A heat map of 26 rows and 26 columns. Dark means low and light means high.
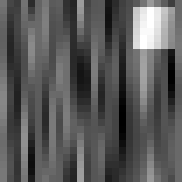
Calmest part: bottom right. Grain: streaks running down. Odd patch: higher, in the top right. Ninth with the highest average: top right. Histogram: skewed, a long tail of high values.
